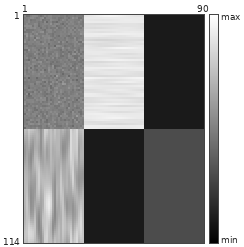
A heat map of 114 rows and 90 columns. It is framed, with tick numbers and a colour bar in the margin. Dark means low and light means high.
It is made of 2 by 3 panels. Panel 1,1: middling, fine-grained, faint in contrast. Panel 1,2: very high, streaked across, faint in contrast. Panel 1,3: very low, flat. Panel 2,1: high, streaked downward. Panel 2,2: very low, flat. Panel 2,3: low, flat.
